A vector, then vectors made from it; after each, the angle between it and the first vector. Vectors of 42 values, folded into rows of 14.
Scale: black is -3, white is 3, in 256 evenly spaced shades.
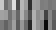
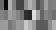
orthogonal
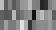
orthogonal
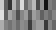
partly aligned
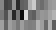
orthogonal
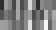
nearly opposite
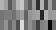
orthogonal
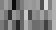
orthogonal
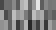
partly aligned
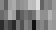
orthogonal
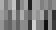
nearly parallel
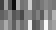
nearly opposite
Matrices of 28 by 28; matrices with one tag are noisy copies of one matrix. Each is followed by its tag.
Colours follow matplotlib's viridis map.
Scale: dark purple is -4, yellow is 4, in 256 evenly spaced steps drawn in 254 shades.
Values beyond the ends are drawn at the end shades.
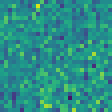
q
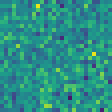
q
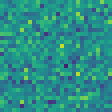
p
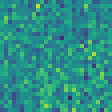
q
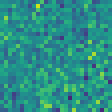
q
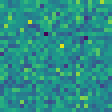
p
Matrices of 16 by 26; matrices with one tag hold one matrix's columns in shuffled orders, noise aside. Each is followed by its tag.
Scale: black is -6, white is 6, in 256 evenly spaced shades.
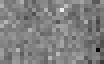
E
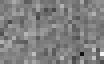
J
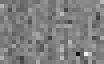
J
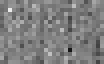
E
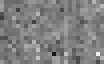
J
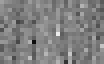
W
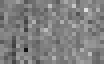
E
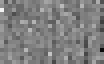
E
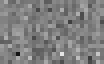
J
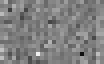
J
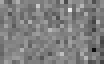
E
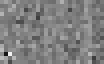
J
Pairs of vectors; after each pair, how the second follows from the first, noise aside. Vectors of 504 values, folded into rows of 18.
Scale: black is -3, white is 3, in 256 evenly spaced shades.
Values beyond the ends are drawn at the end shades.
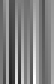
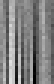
negated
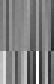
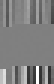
partly zeroed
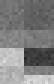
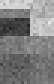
reversed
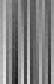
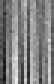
negated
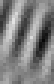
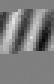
partly zeroed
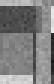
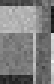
negated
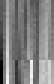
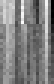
reversed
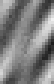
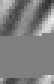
partly zeroed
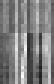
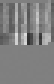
partly zeroed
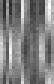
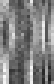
reversed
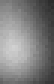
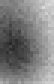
negated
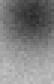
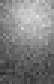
negated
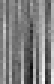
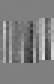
partly zeroed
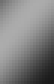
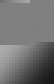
partly zeroed
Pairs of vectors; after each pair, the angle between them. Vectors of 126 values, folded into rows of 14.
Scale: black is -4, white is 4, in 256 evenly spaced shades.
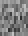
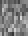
nearly opposite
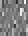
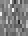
orthogonal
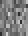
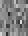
nearly opposite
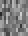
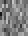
nearly parallel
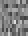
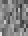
orthogonal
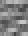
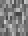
orthogonal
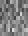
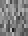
nearly opposite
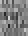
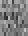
nearly parallel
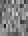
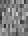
nearly parallel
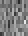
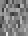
orthogonal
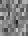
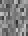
nearly parallel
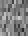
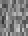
partly opposed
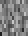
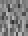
partly opposed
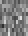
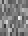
partly aligned
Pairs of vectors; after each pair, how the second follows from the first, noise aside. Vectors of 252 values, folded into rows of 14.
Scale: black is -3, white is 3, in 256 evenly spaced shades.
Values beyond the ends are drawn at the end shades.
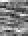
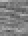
shrunk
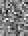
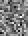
reversed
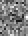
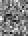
reversed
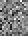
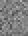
shrunk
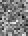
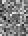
reversed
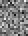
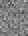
shrunk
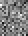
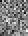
reversed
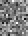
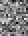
negated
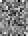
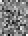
reversed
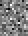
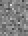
shrunk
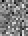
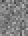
shrunk
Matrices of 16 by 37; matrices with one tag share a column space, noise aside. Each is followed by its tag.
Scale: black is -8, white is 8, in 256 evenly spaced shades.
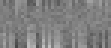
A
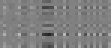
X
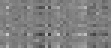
X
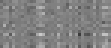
X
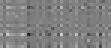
X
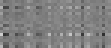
X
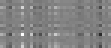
X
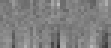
A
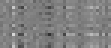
X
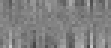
A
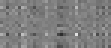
X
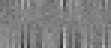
A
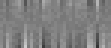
A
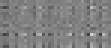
X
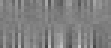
A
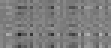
X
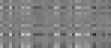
X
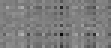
X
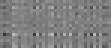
X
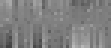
A
